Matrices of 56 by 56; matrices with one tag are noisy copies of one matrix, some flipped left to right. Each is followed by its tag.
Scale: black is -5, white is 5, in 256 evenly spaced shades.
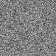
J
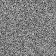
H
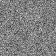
J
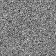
H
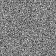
H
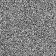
H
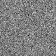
H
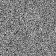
J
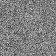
J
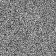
J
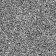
J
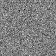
H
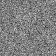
J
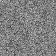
J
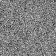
J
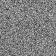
H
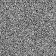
H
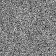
J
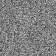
J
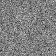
J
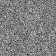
J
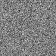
H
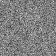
J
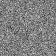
J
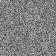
J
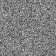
H
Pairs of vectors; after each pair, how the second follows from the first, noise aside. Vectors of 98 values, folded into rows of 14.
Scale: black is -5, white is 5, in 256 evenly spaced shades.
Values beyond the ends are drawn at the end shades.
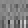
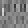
wrapped around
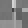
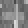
wrapped around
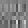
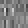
wrapped around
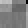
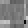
wrapped around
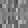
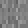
shrunk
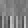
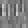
wrapped around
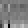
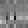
wrapped around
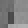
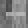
wrapped around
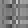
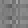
shrunk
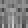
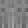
shrunk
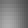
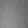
shrunk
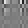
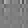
shrunk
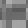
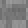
shrunk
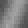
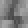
wrapped around
